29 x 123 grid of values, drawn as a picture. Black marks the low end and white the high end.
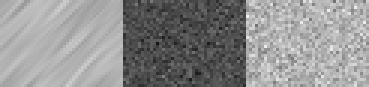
The table splits into one row of 3 panels. Panel 1,1: high, slanting up to the right, faint in contrast. Panel 1,2: low, fine-grained. Panel 1,3: high, fine-grained.
